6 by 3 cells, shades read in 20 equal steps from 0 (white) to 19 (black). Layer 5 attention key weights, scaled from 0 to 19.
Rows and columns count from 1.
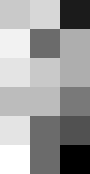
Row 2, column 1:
1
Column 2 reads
3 11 4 5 11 11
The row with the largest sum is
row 6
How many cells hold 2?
2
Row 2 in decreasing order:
11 6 1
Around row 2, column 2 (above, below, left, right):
3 4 1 6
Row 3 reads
2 4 6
